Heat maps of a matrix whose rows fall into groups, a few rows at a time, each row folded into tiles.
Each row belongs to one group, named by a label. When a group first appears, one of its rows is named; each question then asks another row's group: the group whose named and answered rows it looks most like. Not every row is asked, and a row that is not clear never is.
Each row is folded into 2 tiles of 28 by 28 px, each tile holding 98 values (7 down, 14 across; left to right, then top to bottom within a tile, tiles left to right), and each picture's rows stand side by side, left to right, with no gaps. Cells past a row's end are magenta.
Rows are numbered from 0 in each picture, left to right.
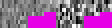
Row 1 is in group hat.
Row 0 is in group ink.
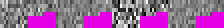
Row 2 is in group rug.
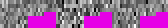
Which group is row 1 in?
rug
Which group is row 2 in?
ink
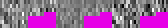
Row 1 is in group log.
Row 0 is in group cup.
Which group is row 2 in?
log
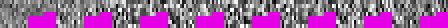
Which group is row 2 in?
hat
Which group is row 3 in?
cup
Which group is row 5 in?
hat
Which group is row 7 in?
log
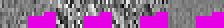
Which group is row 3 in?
log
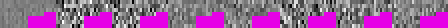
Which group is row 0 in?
log
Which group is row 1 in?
rug
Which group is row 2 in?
rug
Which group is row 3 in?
hat
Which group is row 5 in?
log
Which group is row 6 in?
hat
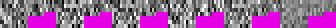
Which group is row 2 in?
rug
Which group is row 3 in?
cup
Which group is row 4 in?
rug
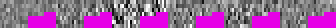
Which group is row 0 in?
hat
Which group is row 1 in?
log
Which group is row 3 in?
ink
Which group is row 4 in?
hat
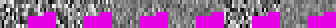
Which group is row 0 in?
hat
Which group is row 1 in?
cup
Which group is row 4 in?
rug
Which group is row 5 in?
hat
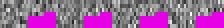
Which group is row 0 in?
hat
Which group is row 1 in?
log
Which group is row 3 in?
cup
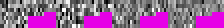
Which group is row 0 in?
rug
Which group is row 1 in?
hat
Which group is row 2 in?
log
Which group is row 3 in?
ink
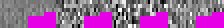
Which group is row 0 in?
log
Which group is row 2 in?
hat
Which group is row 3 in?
cup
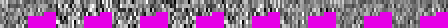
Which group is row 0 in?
ink
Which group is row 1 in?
cup
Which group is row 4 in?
cup
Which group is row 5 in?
cup
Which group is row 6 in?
ink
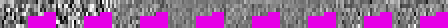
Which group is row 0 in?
hat
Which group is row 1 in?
cup
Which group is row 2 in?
ink
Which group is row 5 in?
log
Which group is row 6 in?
ink
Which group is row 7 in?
ink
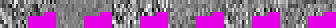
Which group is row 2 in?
cup
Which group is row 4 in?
cup
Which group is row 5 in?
ink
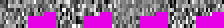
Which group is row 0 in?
rug
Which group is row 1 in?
hat
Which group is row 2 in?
ink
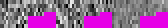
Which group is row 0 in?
rug
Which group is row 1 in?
log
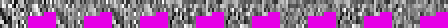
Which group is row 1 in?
cup
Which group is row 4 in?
hat
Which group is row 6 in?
hat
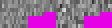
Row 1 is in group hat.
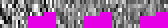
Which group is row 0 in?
cup
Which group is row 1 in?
cup
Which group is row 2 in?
hat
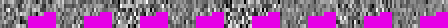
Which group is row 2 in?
rug
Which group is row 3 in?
log
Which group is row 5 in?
ink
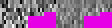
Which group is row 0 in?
rug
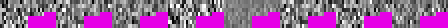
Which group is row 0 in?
rug
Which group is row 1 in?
hat
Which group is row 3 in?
cup
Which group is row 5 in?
hat
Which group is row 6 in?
rug
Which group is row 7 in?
log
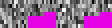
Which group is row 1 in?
hat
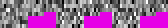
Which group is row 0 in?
hat
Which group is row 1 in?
rug
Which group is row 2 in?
rug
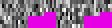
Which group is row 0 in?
log
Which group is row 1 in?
hat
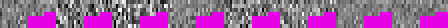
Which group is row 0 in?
ink
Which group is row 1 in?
log
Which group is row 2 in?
hat
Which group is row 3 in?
ink
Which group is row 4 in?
rug
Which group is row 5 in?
cup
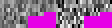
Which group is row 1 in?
rug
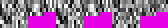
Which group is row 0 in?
cup
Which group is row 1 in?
cup
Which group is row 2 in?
rug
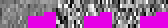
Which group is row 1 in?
cup
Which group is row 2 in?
rug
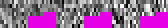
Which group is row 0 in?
log
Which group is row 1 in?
rug
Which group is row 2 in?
cup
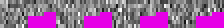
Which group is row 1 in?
cup
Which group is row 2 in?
hat
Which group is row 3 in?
log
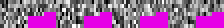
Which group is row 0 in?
rug
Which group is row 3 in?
hat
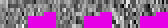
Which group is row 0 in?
ink
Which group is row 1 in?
hat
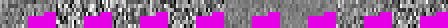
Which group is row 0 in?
ink
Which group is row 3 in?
rug
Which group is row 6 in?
ink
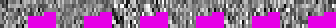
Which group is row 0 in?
rug
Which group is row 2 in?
cup
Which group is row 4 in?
cup
